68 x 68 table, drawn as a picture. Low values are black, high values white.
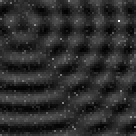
Slope: none. Seam: none. Stripes: horizontal, repeating 7 times. Average level on the scale: 20%. Rings: centred on the top left.
